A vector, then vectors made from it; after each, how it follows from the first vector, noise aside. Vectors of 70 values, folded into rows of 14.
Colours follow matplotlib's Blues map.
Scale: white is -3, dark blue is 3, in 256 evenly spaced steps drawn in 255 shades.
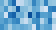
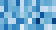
wrapped around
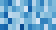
wrapped around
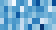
wrapped around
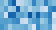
copied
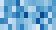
reversed
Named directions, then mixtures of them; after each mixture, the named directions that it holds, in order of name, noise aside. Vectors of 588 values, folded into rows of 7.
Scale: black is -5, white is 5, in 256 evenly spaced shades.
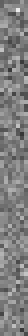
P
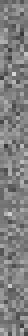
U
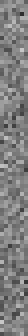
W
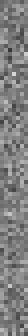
U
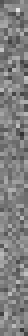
P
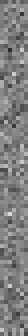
U, W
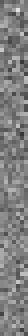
P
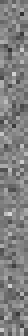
U, W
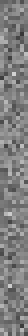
U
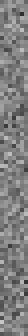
W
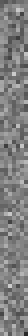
P, U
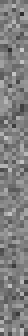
U, W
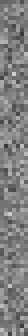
U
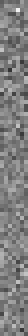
P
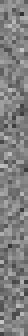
W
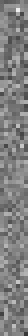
P, U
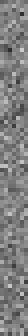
U, W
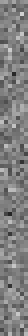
U, W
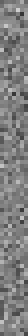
P, W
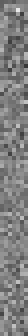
P, U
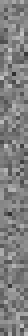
U
